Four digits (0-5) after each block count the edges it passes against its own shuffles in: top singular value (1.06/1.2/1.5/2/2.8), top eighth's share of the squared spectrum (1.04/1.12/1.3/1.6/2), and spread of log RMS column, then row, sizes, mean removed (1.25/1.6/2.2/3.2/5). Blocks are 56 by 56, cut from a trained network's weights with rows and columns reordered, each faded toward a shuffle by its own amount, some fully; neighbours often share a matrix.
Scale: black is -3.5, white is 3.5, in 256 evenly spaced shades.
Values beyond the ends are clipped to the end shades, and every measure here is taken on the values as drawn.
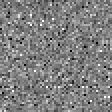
1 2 0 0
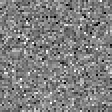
0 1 0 0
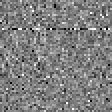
3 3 0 2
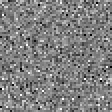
0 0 0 0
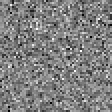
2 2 0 1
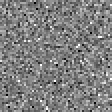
0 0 0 0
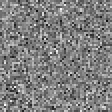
2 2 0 0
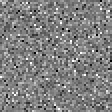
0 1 0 0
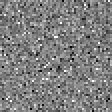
0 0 0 0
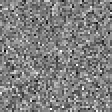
0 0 0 0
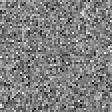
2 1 0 0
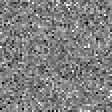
0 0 0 0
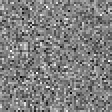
2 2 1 0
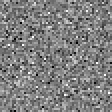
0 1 0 0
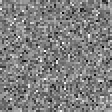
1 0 0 0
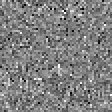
1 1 0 0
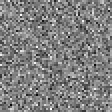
2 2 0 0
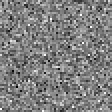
1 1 0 0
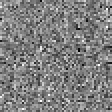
3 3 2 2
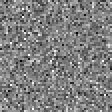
1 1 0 0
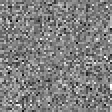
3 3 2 2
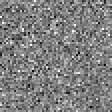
1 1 0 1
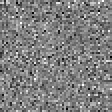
3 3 1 1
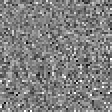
2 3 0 2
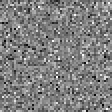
2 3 1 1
